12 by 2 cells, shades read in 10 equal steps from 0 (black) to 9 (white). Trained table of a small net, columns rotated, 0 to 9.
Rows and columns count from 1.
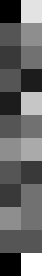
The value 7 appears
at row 5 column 2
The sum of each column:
30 57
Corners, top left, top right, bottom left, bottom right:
0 8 0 9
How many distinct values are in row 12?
2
